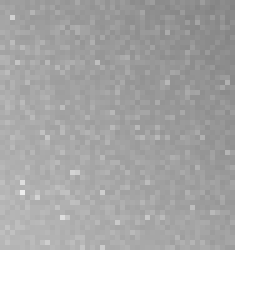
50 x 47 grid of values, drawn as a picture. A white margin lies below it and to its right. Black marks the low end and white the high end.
Odd rows or columns: none. Ninth with the highest average: bottom left. Ninth with the lowest average: top right. Stripes: none. Slope: up to the bottom left. Grain: fine. Mirror symmetry: none.
